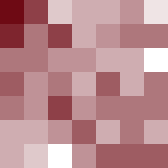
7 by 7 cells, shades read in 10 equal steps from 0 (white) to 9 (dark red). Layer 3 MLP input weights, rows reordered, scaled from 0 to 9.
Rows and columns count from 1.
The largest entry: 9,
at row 1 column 1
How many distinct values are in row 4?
4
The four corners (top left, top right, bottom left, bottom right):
9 1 3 6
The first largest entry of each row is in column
1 1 1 1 3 4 5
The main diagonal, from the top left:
9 5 4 3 5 5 6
